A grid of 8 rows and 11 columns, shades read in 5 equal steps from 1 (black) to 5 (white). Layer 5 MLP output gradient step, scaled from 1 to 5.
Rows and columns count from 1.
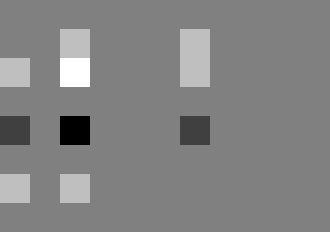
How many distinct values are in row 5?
3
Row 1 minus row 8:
0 0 0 0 0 0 0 0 0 0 0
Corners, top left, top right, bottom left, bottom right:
3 3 3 3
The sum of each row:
33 35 37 33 29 33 35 33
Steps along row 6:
same same same same same same same same same same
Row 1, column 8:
3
